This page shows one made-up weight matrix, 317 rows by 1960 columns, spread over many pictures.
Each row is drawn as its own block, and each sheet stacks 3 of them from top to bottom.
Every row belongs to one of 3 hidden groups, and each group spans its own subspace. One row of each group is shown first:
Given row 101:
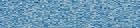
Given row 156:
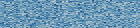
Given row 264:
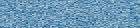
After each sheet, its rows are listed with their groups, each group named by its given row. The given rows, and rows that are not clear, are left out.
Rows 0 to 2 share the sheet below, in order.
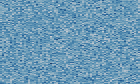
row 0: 156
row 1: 156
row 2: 264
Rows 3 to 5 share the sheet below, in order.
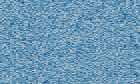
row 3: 264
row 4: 264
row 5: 264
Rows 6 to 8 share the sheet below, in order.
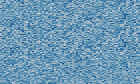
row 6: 264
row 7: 264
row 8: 101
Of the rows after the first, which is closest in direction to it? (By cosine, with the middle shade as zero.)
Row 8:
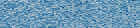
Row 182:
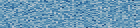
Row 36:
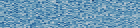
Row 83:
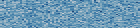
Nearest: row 182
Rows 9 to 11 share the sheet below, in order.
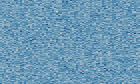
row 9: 156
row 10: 101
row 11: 156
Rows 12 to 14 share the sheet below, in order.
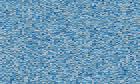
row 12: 156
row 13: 101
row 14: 264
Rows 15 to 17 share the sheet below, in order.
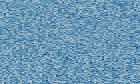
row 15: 156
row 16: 264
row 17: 156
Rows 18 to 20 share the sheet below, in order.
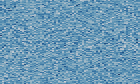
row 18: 101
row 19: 264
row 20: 156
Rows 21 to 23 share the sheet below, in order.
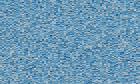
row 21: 156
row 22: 264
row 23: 101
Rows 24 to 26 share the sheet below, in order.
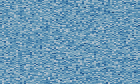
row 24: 156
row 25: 156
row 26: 156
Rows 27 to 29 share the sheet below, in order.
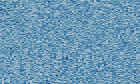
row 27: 101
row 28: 264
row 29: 156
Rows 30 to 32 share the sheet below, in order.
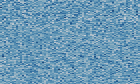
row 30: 264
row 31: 156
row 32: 101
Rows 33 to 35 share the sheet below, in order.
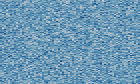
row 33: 156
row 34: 101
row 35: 101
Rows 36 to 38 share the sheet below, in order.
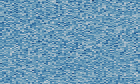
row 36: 156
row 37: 264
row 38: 264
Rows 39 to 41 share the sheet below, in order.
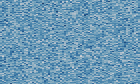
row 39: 156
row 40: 264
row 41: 101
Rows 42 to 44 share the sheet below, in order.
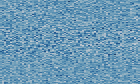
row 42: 264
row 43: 156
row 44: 156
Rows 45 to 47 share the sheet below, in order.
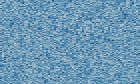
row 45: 264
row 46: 156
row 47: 101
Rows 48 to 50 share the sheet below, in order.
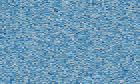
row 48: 156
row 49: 101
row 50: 264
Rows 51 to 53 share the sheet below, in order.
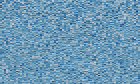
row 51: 264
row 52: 156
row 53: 156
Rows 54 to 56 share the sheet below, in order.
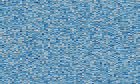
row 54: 101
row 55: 101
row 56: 101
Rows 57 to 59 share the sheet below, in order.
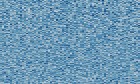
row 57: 156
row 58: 156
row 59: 264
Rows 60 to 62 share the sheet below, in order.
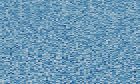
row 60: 156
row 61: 264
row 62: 156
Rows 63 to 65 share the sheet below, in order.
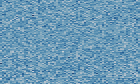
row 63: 264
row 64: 264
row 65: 264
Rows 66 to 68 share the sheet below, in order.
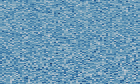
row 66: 101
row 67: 156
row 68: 264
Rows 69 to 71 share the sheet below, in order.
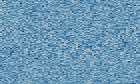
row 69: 101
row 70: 264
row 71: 101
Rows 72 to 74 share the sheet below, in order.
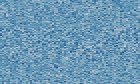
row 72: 156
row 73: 264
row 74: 156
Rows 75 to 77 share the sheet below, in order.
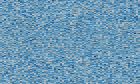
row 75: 264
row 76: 101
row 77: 101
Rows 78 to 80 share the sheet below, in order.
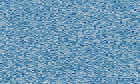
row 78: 156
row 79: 156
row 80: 264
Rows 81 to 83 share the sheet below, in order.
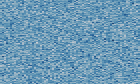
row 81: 264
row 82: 156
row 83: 101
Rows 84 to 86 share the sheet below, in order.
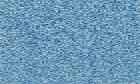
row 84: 156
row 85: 101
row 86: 101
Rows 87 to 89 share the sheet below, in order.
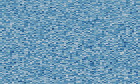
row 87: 264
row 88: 264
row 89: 101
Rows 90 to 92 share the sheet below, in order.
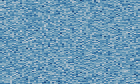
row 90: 101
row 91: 101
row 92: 264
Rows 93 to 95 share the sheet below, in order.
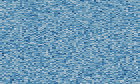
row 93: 101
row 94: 156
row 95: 264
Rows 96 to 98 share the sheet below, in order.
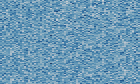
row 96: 156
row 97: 264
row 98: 264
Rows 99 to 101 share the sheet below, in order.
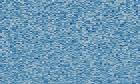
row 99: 264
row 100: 156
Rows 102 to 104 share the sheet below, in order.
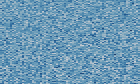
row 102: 264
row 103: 156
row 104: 156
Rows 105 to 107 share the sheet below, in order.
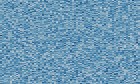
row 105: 101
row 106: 264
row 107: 264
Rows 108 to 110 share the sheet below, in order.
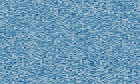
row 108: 156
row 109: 101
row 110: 101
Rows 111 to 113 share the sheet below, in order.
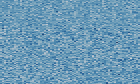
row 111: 156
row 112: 101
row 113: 156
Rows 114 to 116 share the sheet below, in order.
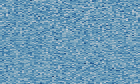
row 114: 156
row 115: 156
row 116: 156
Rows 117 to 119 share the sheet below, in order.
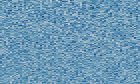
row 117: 101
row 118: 156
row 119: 264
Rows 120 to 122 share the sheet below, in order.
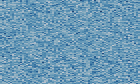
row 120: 101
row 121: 101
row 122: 101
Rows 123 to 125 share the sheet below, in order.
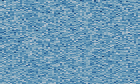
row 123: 101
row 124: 101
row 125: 101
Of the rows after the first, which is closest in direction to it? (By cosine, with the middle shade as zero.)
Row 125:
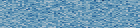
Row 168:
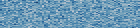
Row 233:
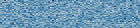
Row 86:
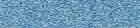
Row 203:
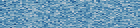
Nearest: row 86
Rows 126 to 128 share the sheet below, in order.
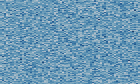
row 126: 156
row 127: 156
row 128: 101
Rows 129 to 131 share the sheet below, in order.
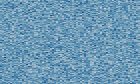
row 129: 101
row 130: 156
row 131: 101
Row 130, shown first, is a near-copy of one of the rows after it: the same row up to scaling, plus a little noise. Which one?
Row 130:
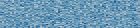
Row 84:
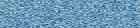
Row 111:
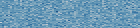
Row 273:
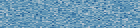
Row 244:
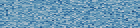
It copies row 84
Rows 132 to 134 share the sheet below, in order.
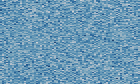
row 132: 101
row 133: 156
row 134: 156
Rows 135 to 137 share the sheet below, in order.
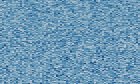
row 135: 101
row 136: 264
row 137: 156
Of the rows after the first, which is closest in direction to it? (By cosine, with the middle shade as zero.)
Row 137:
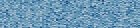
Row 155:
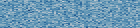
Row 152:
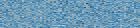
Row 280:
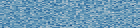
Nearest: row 152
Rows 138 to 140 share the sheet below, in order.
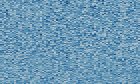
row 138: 156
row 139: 156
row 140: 156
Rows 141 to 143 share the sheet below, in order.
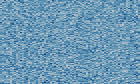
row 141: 264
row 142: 264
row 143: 264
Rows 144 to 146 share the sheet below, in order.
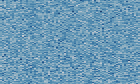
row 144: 101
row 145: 156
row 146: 101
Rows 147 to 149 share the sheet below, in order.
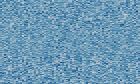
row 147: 264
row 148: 156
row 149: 101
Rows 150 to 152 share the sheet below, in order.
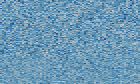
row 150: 264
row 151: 156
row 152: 156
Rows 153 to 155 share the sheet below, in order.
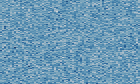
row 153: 156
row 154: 264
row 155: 101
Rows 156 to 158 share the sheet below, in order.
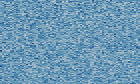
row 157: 264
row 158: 101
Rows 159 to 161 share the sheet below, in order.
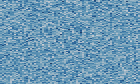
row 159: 101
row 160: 101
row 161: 264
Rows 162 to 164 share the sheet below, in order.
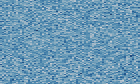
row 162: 156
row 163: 101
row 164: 264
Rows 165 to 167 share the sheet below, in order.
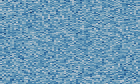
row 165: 101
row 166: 101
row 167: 264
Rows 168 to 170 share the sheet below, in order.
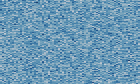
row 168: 101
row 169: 101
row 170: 101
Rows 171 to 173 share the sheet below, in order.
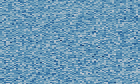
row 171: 264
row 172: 156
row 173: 156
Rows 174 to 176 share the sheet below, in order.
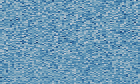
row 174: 264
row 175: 156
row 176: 156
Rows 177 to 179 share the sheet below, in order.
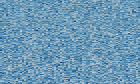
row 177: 156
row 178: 101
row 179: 101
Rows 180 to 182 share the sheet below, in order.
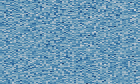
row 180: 156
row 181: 156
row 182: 101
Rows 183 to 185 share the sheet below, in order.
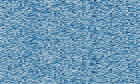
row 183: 101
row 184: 101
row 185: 101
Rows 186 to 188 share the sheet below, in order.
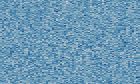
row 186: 156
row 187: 264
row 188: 101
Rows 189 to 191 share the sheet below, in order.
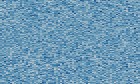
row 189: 101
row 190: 264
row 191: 101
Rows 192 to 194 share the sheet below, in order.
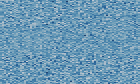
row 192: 156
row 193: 156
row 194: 156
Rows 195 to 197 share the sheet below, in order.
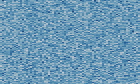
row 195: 101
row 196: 264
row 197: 101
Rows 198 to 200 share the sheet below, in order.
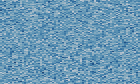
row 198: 101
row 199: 264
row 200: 101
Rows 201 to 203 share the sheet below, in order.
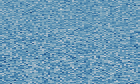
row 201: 101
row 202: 264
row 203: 101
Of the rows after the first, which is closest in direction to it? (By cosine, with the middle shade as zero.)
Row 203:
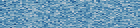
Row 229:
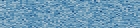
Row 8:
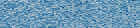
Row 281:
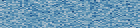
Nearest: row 8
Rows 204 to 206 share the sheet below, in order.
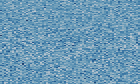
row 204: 101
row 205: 264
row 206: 156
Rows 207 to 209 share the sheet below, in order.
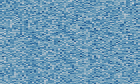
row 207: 264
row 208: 101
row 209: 101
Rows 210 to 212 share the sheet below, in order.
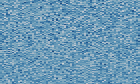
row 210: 156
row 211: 156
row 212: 101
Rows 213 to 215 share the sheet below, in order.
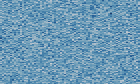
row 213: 101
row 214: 101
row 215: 264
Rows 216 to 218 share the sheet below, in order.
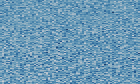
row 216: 156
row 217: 156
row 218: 156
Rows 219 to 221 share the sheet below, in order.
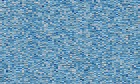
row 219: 101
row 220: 101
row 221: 156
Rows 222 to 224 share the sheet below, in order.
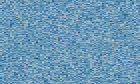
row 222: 264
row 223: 156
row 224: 101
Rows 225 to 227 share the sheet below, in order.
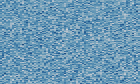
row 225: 264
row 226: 156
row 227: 264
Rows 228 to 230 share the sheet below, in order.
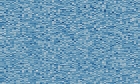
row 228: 156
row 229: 101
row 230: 156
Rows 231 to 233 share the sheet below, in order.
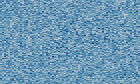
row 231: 264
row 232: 156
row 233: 264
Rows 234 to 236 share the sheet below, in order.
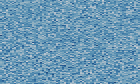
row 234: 156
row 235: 264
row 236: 156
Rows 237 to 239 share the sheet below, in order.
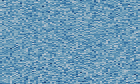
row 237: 101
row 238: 264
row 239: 264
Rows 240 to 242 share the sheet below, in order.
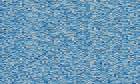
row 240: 101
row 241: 101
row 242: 101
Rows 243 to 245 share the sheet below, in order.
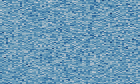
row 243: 101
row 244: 156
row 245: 101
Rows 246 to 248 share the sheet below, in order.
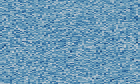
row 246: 264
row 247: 264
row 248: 264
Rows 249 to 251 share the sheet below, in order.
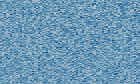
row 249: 156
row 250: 156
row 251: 264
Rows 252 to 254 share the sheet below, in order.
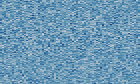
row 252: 264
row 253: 101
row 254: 101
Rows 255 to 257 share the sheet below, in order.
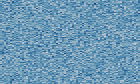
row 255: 156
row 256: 156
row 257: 264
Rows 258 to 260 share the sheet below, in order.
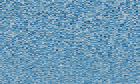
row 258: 264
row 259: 101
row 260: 101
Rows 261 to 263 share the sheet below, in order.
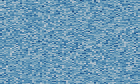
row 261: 101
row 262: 264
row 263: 156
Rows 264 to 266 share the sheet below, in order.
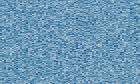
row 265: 264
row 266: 156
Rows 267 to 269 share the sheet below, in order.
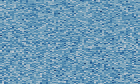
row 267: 101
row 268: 264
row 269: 156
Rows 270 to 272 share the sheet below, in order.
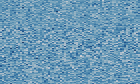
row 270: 156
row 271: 264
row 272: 101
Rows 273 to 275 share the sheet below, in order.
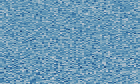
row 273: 156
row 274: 101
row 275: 156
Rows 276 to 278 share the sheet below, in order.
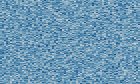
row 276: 156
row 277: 156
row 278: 264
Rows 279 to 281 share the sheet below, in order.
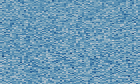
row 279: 264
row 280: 156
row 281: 101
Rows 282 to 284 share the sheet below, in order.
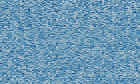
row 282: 156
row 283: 264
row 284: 264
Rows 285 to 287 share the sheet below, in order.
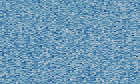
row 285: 156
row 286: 156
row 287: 264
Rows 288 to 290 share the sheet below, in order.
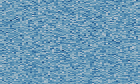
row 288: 264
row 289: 156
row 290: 101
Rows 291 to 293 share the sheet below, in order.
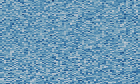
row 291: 264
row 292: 264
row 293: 156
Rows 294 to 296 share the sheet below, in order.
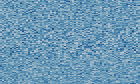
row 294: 101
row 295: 264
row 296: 101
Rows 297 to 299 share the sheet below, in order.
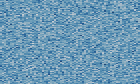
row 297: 156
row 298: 264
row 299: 101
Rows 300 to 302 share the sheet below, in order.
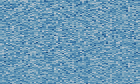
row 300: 101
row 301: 156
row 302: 101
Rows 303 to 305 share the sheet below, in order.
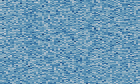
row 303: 101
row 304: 101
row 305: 101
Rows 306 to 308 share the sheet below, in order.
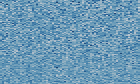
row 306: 156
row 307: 156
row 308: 156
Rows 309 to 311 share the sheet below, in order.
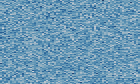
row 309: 156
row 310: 101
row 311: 264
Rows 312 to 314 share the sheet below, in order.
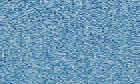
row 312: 101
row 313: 156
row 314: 101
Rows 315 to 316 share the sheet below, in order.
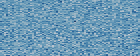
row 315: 156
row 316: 156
